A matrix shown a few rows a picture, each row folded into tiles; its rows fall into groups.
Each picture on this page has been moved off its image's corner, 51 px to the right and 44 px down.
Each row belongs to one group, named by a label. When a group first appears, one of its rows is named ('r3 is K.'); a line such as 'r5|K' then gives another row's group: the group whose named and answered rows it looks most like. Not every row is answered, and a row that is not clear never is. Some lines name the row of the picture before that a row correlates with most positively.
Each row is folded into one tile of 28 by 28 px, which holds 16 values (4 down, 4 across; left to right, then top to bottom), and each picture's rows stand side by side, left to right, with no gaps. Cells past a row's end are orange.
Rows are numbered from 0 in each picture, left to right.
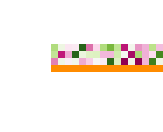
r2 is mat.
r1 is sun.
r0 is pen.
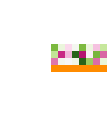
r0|pen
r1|mat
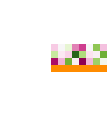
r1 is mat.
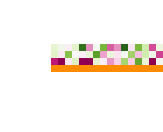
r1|sun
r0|sun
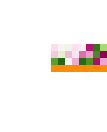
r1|mat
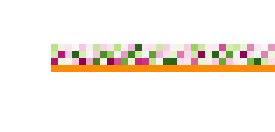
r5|pen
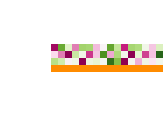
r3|pen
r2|mat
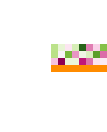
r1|sun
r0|sun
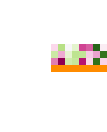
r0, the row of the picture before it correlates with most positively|0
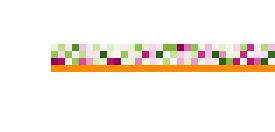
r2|sun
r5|pen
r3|pen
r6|mat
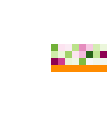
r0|sun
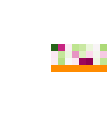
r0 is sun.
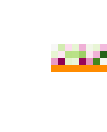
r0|sun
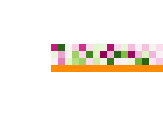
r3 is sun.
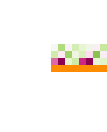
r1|sun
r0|sun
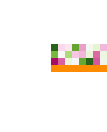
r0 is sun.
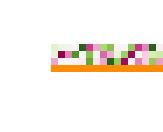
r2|mat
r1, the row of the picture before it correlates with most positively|0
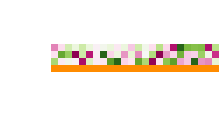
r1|pen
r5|mat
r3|mat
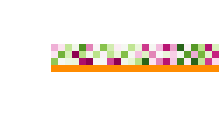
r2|sun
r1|sun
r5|mat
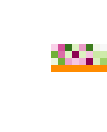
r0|mat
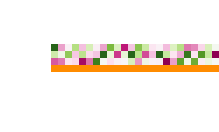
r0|sun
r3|pen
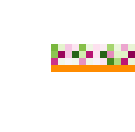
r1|pen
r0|pen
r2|mat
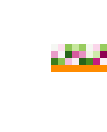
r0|mat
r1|mat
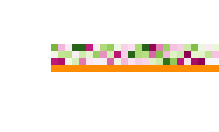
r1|sun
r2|pen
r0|sun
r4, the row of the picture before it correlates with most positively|1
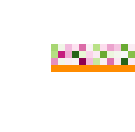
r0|pen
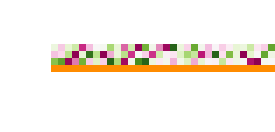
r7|sun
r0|mat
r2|mat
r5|pen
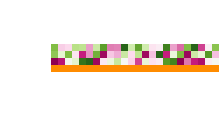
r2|mat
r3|pen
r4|mat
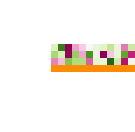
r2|mat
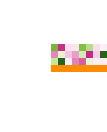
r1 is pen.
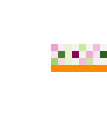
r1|pen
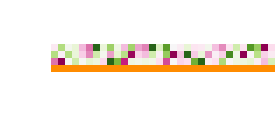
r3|mat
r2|mat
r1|mat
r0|sun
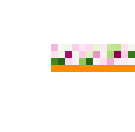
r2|pen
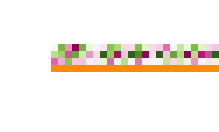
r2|pen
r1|pen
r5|pen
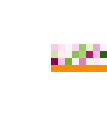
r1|pen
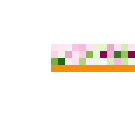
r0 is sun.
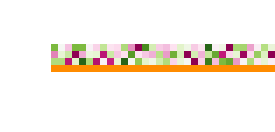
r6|mat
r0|mat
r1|mat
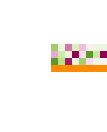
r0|mat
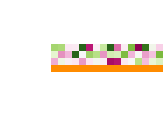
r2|sun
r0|pen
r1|sun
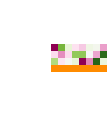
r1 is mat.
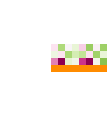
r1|sun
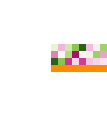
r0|mat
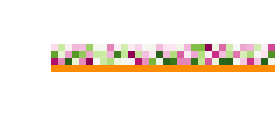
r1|sun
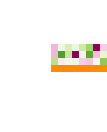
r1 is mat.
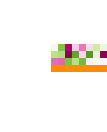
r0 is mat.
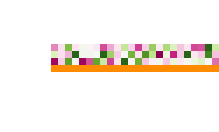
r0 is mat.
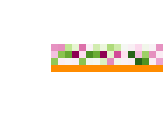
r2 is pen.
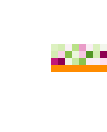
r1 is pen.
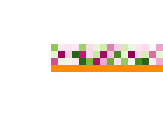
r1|mat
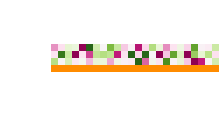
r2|pen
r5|sun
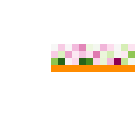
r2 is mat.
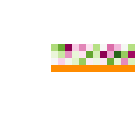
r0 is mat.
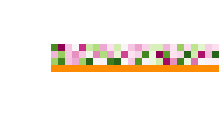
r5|pen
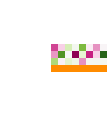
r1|pen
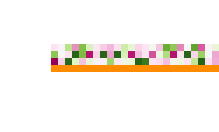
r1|pen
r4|pen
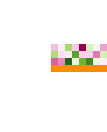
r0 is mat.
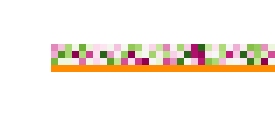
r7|mat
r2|mat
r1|pen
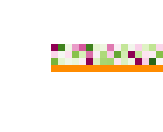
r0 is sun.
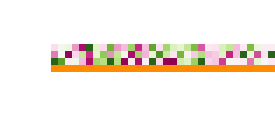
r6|pen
